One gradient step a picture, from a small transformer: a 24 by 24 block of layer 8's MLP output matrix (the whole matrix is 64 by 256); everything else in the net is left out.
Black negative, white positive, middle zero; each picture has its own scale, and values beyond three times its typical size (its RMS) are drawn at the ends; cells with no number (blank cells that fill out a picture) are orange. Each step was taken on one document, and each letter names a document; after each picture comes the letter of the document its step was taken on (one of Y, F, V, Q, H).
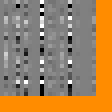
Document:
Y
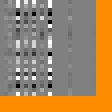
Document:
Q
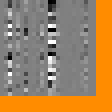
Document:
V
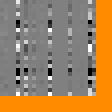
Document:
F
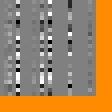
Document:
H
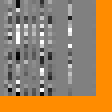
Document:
H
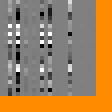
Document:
H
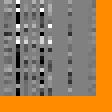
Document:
H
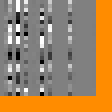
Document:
H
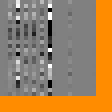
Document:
Q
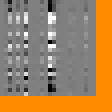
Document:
V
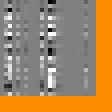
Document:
V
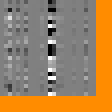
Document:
V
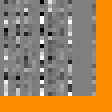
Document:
Y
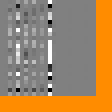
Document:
Q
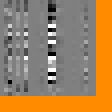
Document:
V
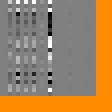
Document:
Q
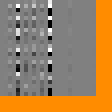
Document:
Q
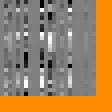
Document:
Y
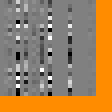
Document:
H
